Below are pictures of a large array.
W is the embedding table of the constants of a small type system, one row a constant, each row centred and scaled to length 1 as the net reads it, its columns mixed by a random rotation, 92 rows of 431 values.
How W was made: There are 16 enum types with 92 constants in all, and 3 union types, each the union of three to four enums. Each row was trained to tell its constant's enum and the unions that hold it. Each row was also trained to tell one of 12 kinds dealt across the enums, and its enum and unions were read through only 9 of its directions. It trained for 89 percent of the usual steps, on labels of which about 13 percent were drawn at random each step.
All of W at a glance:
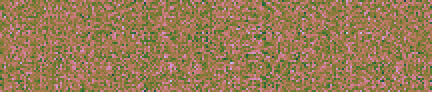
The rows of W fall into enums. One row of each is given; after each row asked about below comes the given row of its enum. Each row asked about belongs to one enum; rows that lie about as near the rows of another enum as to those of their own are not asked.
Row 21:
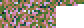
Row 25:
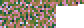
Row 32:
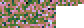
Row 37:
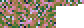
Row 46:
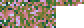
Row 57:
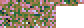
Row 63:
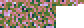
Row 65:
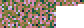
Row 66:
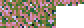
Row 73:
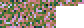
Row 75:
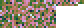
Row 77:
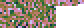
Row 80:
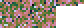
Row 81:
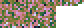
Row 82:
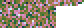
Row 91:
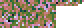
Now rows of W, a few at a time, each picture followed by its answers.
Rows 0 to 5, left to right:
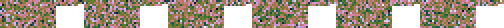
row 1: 21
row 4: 66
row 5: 57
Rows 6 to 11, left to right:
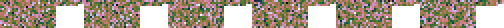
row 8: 80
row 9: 82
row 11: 46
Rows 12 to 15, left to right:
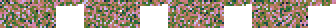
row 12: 82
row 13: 37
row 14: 37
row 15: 77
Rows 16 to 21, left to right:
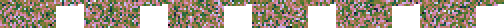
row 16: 82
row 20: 91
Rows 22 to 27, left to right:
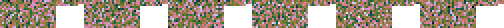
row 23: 91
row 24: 46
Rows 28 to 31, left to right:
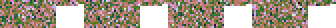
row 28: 75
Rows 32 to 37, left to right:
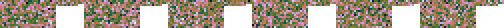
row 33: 32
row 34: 21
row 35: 57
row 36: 91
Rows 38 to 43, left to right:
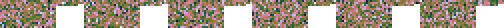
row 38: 32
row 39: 46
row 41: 37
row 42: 66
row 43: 80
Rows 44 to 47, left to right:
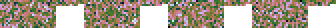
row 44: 81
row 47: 21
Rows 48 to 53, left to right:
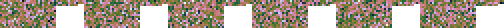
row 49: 32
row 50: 21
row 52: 32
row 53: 66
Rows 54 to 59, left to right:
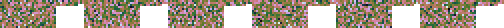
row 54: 80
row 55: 91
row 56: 25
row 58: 46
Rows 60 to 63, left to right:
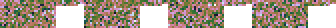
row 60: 57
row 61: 21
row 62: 82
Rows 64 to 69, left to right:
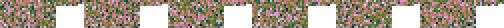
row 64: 80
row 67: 81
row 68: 80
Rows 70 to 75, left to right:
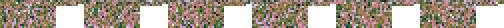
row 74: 63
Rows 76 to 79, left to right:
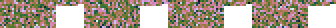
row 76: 57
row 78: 66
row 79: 66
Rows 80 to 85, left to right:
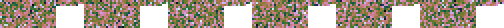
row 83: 32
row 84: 65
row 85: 91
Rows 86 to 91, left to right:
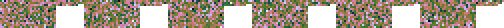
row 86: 25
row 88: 37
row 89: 81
